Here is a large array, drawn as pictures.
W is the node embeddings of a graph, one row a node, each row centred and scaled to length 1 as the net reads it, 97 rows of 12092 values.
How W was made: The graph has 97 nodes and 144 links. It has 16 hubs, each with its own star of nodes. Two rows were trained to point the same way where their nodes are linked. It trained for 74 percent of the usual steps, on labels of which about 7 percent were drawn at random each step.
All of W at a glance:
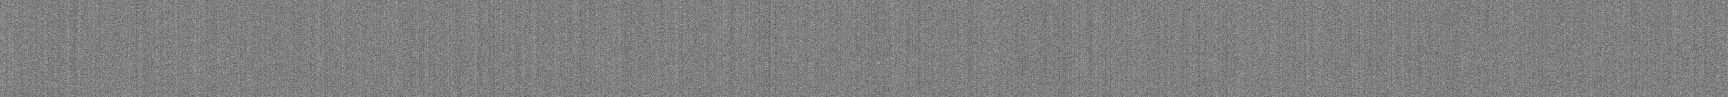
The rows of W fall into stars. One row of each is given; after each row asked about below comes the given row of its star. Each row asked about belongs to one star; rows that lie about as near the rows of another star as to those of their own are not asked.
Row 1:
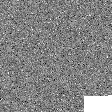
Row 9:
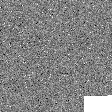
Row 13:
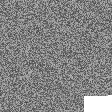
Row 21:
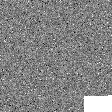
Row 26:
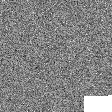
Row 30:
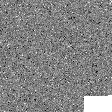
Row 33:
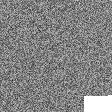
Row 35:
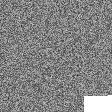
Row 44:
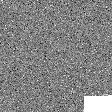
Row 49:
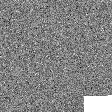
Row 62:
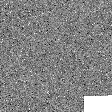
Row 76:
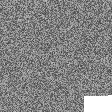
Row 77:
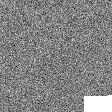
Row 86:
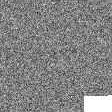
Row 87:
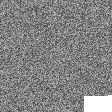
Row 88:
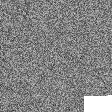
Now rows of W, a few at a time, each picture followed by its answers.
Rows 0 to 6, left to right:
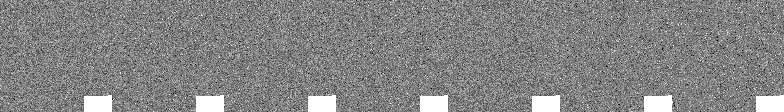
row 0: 49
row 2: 88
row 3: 87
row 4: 49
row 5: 21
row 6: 62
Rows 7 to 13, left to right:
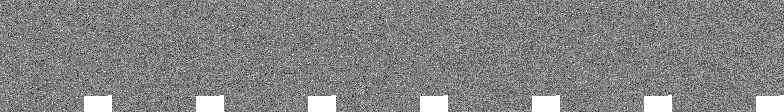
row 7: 13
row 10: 77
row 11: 1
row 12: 26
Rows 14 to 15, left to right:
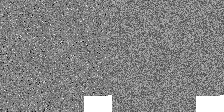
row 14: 87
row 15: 77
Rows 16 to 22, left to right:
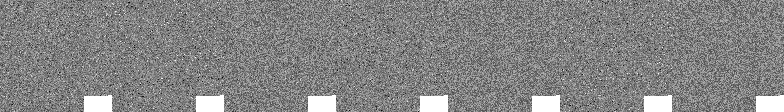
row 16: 88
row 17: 86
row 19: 1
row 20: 87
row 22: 49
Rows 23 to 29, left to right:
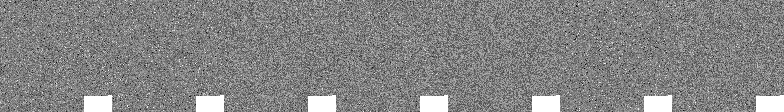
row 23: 77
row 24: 13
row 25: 49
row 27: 88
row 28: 13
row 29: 1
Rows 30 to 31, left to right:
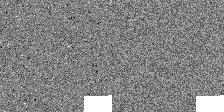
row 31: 35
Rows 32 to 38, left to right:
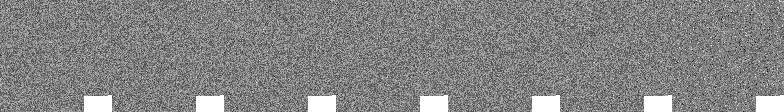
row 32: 1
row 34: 44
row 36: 44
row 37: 35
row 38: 44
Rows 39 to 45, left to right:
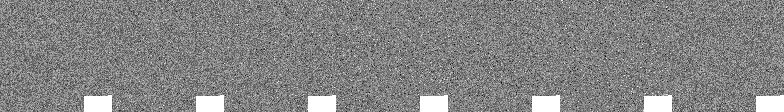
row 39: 33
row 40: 49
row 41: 49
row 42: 88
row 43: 26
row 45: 35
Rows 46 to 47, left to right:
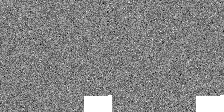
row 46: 44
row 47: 76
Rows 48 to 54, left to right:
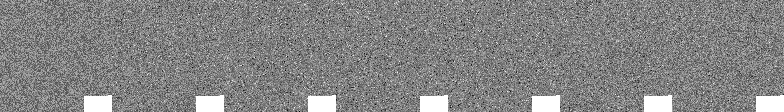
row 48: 21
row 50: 21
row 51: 35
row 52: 44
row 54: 30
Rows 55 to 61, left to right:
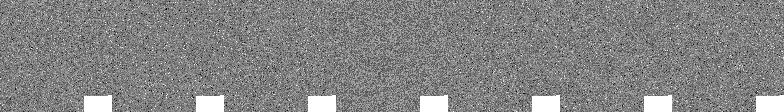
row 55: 21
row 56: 9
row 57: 62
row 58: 26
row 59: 87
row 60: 26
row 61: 44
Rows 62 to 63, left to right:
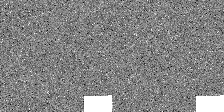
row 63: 62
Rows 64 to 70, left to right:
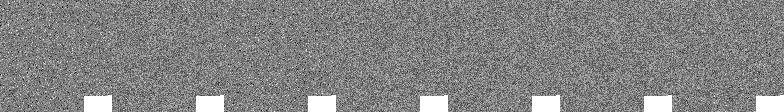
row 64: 13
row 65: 26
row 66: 62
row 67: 76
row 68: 87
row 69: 62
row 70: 87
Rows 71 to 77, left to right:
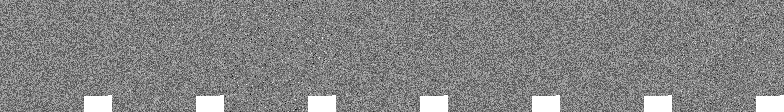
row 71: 30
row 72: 21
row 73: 35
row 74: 9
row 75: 86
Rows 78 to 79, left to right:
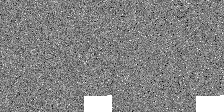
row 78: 88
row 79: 86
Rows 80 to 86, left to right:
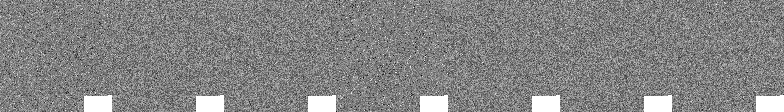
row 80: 21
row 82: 44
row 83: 35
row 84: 77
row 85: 30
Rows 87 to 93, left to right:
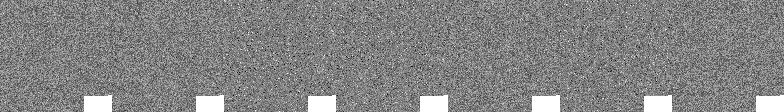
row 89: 30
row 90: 76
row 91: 88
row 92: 35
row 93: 26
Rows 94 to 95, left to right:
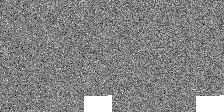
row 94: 88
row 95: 86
